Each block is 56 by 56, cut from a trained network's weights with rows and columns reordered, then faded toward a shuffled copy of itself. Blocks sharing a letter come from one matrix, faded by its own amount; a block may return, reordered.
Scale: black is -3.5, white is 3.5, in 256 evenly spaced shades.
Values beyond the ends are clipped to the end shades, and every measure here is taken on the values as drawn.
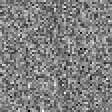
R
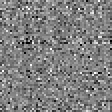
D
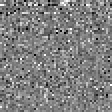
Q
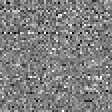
D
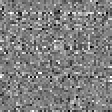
D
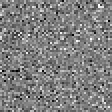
Q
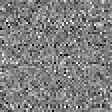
Q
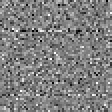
D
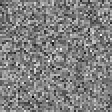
R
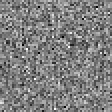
R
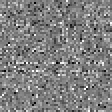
Q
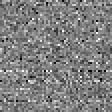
D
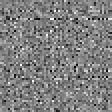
D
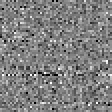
D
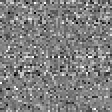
D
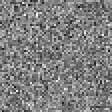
R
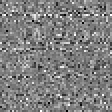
D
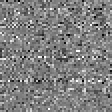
D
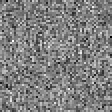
R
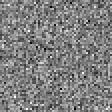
R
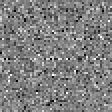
Q
